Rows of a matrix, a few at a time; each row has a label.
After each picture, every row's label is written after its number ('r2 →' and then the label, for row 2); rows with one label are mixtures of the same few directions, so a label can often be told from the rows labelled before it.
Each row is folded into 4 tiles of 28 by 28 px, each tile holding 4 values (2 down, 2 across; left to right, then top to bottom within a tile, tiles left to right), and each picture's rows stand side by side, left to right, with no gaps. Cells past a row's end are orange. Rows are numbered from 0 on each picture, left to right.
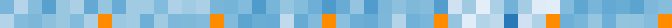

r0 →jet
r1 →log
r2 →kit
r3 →kit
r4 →kit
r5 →log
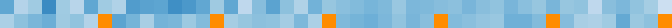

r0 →jet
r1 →log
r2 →jet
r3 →kit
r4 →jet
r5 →kit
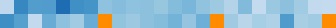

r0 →log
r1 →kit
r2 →kit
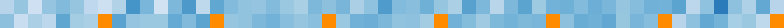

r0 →kit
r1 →jet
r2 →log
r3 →jet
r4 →jet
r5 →kit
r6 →jet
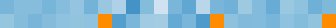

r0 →jet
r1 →jet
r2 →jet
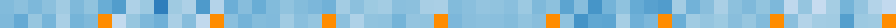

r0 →kit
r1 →jet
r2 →kit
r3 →kit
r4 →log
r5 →kit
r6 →jet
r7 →kit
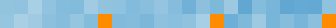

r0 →kit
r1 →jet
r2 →log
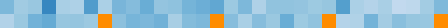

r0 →jet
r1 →kit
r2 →kit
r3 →log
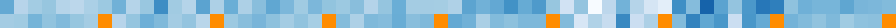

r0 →log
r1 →jet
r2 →jet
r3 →kit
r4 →log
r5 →kit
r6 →kit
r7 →log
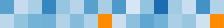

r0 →jet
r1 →jet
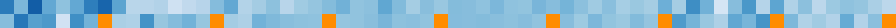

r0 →kit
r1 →log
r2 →log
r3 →jet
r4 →jet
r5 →log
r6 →jet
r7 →kit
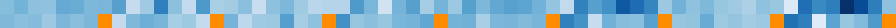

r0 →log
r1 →jet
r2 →kit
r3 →jet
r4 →log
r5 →log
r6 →log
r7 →log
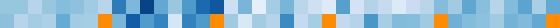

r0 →kit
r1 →kit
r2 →kit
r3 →log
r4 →jet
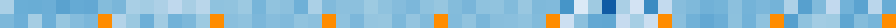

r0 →log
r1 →log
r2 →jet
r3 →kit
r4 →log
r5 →jet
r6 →kit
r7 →jet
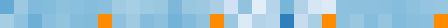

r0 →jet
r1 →kit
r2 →kit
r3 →kit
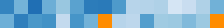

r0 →kit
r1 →log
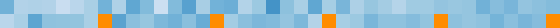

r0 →log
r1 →jet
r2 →jet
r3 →log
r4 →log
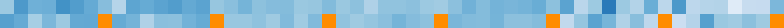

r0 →log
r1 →log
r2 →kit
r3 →kit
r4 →log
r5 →jet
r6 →log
